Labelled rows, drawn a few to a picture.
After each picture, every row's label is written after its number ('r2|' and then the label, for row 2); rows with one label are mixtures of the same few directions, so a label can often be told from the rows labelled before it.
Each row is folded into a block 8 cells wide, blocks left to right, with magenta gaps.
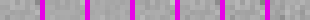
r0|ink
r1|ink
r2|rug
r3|ink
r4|ink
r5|ink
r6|rug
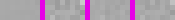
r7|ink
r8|ink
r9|rug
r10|ink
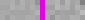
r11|ink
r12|ink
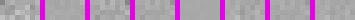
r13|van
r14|ink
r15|ink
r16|ink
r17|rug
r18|rug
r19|ink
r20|rug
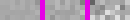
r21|ink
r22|ink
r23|van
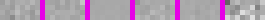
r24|rug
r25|ink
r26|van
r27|van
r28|rug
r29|van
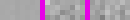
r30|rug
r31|van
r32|rug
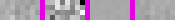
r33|rug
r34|ink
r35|rug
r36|rug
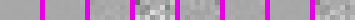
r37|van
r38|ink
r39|van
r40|van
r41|ink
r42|ink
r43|van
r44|van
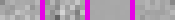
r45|van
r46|rug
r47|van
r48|ink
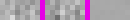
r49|rug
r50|rug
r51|ink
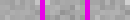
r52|ink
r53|van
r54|ink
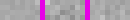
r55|ink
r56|van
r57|rug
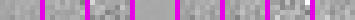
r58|rug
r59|ink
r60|van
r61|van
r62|rug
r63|rug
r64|ink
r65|rug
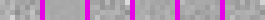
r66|rug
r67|van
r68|ink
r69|rug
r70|van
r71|ink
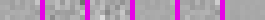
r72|ink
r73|ink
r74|rug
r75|ink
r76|ink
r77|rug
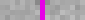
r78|ink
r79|van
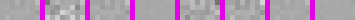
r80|ink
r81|van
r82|ink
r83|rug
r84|ink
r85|ink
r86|ink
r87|ink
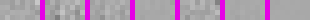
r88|ink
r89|rug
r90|rug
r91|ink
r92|ink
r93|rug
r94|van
